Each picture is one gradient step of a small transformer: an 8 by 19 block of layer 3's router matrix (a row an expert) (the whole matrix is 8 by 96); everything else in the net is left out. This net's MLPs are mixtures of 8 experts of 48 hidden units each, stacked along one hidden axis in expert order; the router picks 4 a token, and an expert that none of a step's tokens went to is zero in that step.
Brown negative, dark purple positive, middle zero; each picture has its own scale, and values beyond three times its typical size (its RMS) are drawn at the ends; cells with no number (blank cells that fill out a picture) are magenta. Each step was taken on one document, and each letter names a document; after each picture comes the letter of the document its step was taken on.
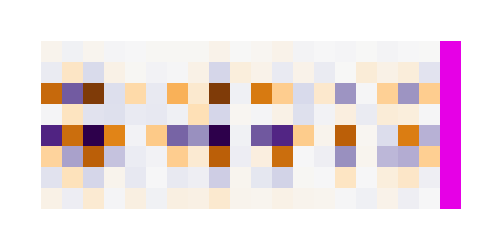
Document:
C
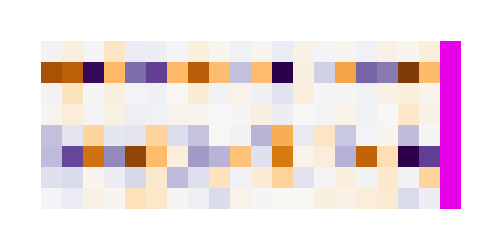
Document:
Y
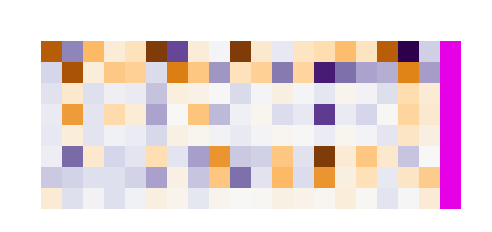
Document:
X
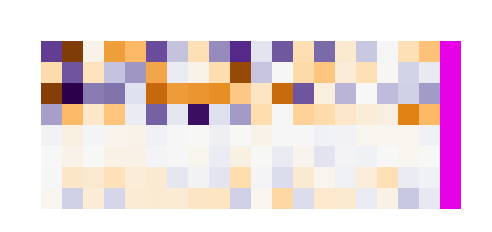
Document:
X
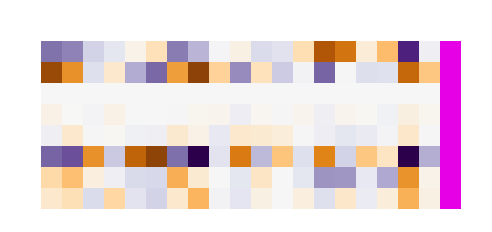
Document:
Y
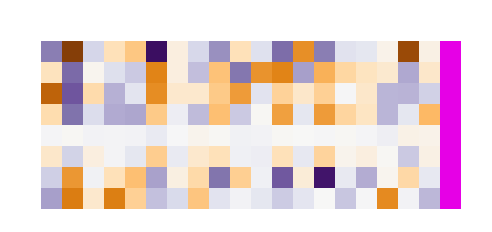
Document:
X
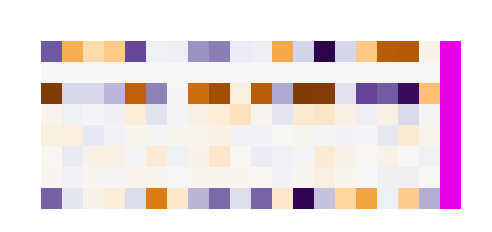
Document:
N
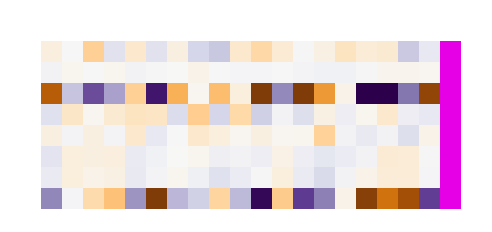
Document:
N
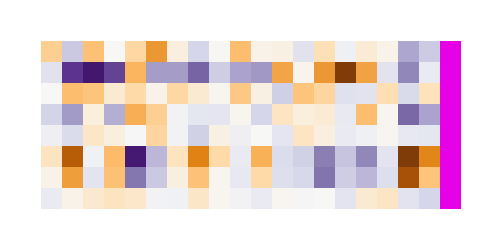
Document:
Y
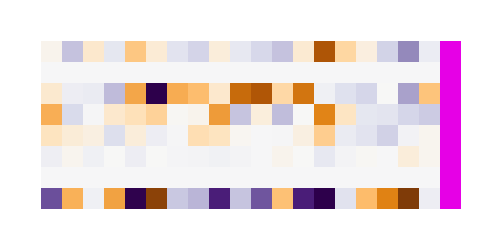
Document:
N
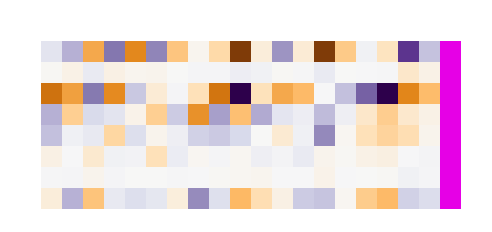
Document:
N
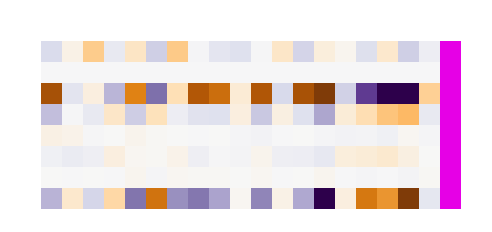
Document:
N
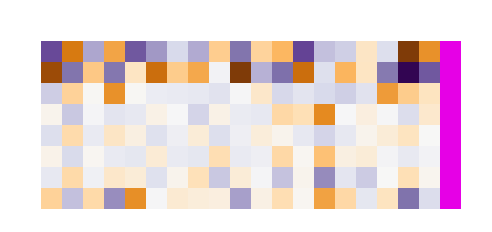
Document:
X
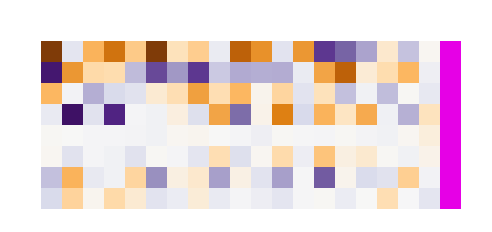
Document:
X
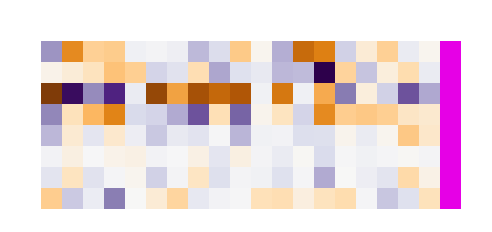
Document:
X
